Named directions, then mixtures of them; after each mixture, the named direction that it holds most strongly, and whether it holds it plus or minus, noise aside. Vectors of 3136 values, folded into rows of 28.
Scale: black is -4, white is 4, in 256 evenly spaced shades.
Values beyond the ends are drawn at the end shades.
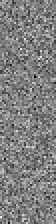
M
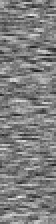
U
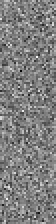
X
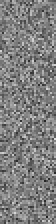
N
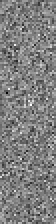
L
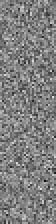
N, plus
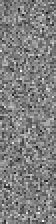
X, minus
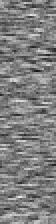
U, plus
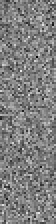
X, minus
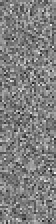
N, minus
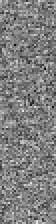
L, minus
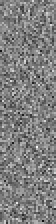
N, minus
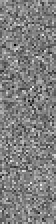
L, minus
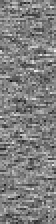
U, minus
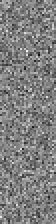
M, plus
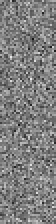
N, minus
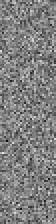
N, plus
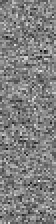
M, minus
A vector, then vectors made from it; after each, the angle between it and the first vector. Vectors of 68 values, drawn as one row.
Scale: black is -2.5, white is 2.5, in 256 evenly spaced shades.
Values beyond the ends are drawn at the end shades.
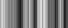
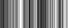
nearly opposite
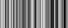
partly aligned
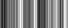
nearly opposite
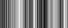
nearly opposite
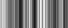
nearly parallel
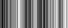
nearly opposite
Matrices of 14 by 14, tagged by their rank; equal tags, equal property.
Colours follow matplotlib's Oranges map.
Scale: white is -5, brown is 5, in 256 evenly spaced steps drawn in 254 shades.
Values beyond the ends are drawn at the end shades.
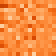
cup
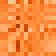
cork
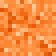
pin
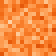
pin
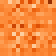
cup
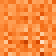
cork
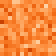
pin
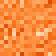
cup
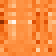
cork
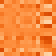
cork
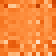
cup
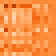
cork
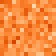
pin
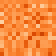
cup
